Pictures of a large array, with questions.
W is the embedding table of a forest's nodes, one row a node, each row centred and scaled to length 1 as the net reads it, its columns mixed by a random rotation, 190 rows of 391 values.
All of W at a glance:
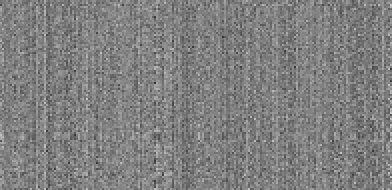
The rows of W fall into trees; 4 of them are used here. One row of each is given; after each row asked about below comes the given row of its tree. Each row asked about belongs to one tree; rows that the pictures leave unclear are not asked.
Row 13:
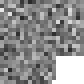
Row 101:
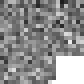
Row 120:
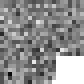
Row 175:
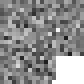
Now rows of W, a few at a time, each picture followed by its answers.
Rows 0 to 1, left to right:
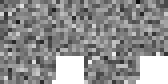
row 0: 120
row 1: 175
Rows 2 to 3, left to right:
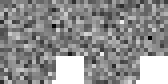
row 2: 120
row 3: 175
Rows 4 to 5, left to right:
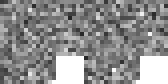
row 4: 101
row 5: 101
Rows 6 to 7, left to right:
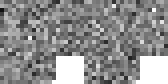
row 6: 175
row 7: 13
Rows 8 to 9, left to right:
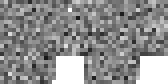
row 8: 13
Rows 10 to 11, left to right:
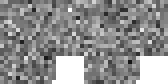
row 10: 13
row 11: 175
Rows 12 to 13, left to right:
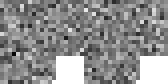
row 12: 175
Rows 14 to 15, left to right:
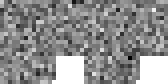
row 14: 175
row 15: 13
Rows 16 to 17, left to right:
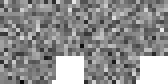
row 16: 13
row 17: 120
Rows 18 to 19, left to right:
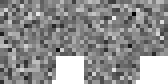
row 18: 120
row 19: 13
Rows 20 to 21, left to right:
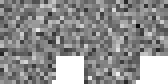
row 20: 13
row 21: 101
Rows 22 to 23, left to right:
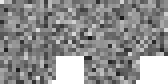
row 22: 13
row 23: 175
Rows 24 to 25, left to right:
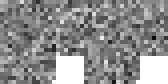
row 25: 120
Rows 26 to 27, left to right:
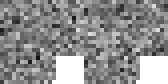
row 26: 120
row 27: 175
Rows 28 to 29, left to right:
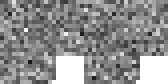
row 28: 101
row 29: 13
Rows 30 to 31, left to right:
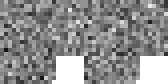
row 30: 13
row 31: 175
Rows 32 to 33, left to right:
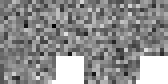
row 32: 101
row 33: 120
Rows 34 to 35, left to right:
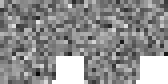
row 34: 175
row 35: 175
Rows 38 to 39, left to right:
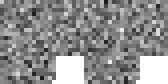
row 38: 175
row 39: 13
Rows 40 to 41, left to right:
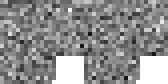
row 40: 13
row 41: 13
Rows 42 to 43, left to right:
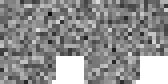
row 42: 13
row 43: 101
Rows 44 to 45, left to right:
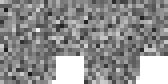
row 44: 13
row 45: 120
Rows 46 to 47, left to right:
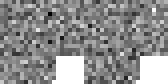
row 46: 13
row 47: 13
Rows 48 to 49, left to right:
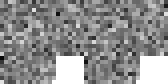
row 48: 175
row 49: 175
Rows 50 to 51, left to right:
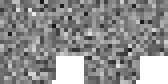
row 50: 101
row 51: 175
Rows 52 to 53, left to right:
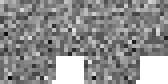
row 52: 13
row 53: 13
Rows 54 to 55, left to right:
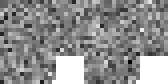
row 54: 120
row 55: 175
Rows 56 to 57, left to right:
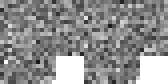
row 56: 175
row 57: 120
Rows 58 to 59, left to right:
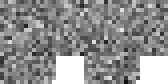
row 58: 175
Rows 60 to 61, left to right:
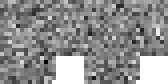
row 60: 175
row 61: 13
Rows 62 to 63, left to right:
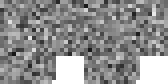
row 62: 175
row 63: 13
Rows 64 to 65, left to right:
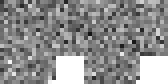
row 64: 101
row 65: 13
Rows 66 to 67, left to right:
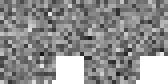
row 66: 175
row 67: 175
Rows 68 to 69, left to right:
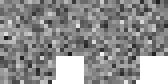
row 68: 175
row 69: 175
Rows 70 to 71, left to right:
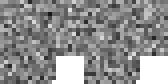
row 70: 13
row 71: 120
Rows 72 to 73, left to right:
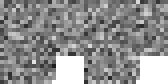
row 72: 120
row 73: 120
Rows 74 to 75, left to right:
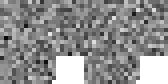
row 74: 175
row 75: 13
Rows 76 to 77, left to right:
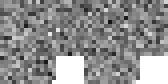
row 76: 175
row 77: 101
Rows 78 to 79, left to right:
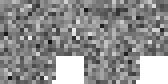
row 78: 13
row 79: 175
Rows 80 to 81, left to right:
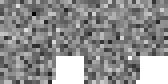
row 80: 175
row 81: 120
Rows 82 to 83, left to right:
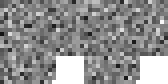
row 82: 120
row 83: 13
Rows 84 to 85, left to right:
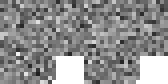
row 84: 175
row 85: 175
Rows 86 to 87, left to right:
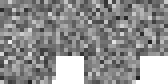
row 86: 175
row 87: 101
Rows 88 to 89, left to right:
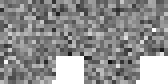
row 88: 175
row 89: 175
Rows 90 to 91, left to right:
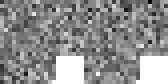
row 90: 101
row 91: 101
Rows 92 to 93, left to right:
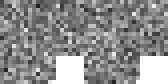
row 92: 101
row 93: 175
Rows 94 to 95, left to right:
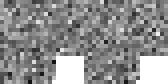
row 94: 120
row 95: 13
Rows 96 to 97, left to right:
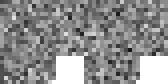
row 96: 101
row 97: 175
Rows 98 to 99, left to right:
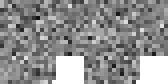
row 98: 175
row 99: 175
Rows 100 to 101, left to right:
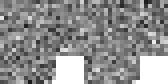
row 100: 120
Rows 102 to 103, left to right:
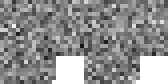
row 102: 13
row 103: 13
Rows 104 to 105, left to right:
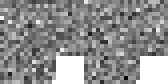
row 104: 120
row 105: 13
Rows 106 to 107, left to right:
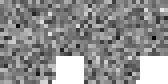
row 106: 175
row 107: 120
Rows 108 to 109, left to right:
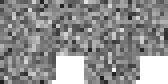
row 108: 101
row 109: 13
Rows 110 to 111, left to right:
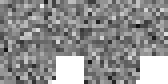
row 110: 13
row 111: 120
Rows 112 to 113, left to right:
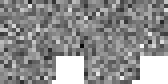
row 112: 13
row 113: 101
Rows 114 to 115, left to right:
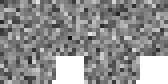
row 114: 120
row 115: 175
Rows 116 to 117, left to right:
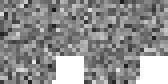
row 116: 120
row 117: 120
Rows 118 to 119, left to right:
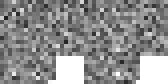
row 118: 101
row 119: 101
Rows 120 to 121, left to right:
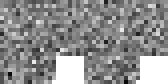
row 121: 13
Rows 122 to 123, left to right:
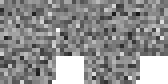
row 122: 175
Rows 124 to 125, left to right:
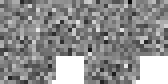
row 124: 13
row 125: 13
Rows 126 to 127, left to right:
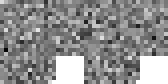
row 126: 13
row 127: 120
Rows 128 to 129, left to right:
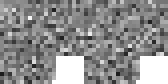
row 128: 120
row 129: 175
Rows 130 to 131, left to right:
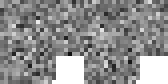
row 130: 175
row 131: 175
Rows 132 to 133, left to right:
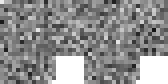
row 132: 13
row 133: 13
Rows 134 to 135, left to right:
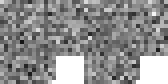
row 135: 13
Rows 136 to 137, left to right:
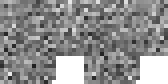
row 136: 13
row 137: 13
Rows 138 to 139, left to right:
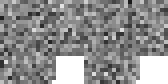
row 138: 13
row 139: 13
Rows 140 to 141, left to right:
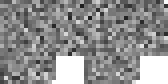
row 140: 101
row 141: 101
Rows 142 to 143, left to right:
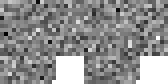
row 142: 13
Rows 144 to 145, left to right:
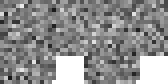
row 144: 120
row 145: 175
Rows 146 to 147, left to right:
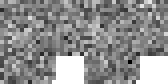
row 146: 175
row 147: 175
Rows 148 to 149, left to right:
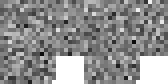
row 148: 175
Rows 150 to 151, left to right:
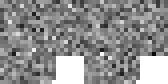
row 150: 175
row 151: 175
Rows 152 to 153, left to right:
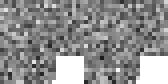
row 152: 120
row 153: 120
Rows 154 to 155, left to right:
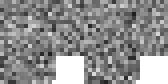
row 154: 175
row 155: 13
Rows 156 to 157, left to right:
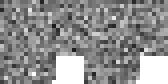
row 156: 101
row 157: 120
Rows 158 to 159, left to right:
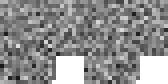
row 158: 13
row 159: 13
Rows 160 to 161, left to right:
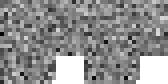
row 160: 120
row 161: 13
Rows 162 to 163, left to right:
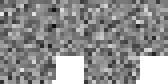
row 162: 120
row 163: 120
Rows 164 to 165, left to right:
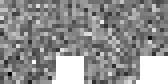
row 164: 120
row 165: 175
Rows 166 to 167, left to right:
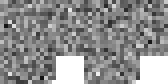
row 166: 13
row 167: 101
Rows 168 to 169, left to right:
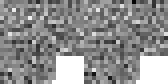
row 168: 120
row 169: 120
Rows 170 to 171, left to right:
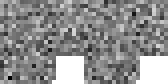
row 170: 13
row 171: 13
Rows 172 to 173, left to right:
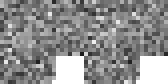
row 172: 175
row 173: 175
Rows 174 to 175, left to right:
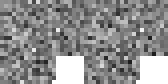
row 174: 175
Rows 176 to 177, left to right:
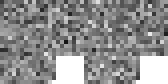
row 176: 101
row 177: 101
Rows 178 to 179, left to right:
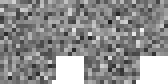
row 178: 13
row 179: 175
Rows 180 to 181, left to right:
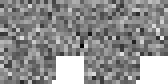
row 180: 13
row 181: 13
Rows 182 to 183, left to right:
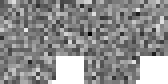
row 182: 101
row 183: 13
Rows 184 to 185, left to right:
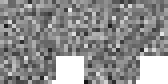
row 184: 13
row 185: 120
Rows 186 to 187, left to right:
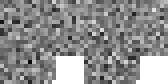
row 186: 120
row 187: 13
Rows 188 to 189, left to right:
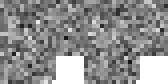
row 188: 175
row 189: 175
